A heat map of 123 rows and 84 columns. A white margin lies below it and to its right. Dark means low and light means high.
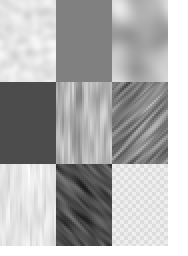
The table splits into 3 rows of 3 panels. Panel 1,1: very high, blotchy, faint in contrast. Panel 1,2: middling, flat. Panel 1,3: high, smooth. Panel 2,1: low, flat. Panel 2,2: high, streaked downward. Panel 2,3: middling, slanting up to the right. Panel 3,1: very high, streaked downward, faint in contrast. Panel 3,2: low, slanting down to the right. Panel 3,3: very high, checkered, faint in contrast.
